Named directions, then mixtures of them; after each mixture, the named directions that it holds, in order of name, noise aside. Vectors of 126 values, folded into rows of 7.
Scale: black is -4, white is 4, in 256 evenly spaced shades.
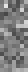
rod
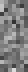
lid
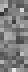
lid, rod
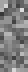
lid, rod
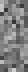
lid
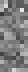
lid, rod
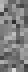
lid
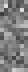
lid, rod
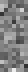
lid, rod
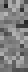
rod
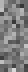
lid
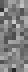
lid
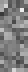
lid, rod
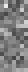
rod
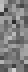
lid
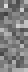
rod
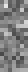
rod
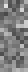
rod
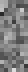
lid, rod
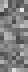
lid, rod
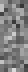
lid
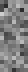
lid, rod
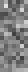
rod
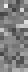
rod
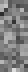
lid, rod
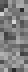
lid, rod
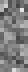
lid, rod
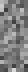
lid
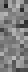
rod
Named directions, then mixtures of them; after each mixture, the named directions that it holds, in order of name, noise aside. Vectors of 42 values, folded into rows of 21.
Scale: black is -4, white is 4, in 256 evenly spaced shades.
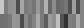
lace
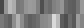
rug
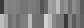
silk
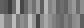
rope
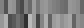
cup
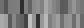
cup, rope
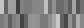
cup, lace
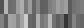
cup, silk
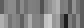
lace, silk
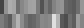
rug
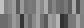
lace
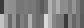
silk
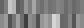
cup, rug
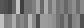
rope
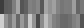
rope, silk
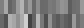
cup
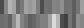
rug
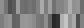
lace, rug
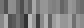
cup
